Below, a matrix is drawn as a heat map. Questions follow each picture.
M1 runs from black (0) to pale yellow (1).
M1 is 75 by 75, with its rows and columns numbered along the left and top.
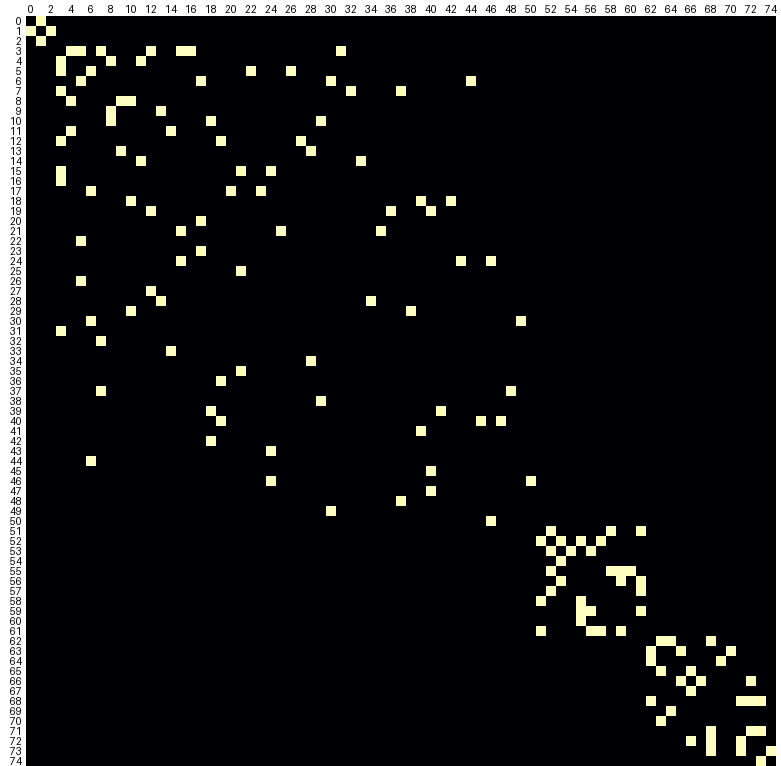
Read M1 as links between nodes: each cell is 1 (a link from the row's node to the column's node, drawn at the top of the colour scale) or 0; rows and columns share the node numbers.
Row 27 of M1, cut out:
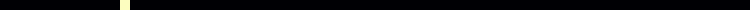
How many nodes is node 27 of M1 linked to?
1
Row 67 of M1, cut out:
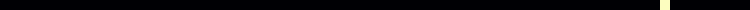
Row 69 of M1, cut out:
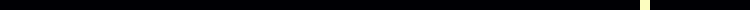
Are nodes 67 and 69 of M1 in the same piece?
yes
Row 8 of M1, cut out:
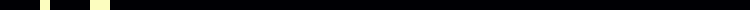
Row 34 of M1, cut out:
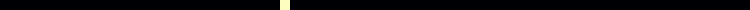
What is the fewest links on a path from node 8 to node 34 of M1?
4
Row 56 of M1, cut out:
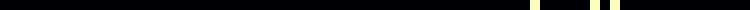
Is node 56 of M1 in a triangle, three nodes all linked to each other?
yes
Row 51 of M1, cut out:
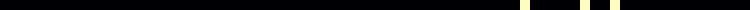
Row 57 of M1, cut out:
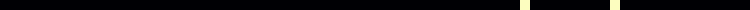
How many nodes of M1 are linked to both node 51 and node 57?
2
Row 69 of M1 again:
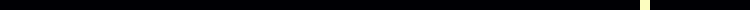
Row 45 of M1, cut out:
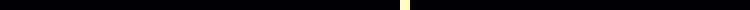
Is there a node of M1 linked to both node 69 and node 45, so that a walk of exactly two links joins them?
no
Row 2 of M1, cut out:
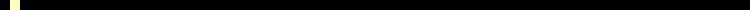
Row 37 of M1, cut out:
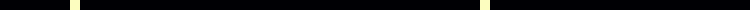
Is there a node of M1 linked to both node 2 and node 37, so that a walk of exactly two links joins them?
no
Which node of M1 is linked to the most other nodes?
node 3
